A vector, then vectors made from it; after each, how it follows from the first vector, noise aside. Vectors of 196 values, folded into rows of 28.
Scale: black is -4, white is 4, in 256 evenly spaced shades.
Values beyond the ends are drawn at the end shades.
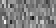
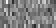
wrapped around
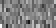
wrapped around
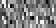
scaled up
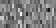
wrapped around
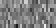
wrapped around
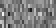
wrapped around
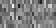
wrapped around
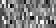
scaled up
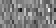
wrapped around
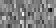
wrapped around
